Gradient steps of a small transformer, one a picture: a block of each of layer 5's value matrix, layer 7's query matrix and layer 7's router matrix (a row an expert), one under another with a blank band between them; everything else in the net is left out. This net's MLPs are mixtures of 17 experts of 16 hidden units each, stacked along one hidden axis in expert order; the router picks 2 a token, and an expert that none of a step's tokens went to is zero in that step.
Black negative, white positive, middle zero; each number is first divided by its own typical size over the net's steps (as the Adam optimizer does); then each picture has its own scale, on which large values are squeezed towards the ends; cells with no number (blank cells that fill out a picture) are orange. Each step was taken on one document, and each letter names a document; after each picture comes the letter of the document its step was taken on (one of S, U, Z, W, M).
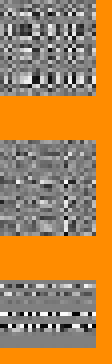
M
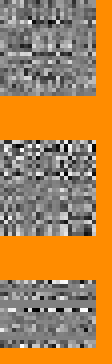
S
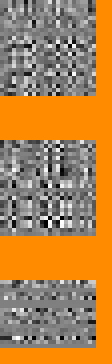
S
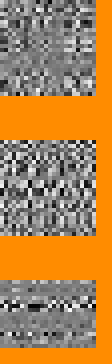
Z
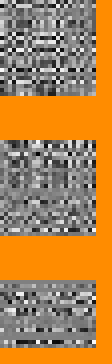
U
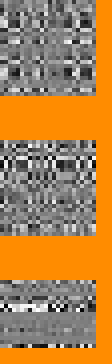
Z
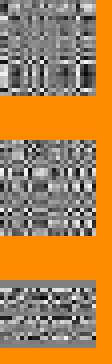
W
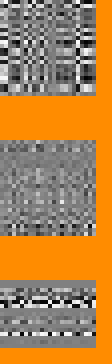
W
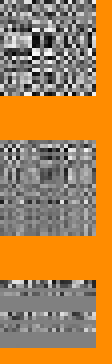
M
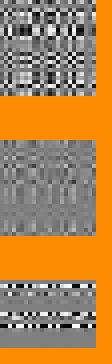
M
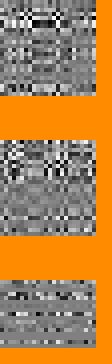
S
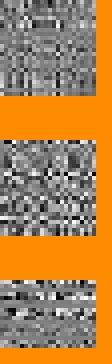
S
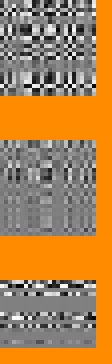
M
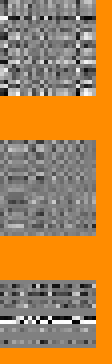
W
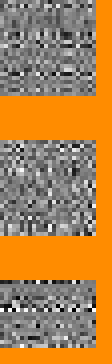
Z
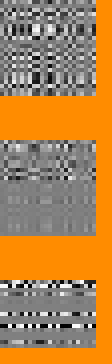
M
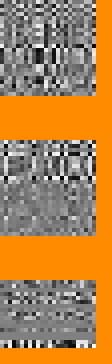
U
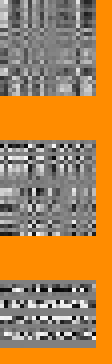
W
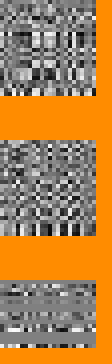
M
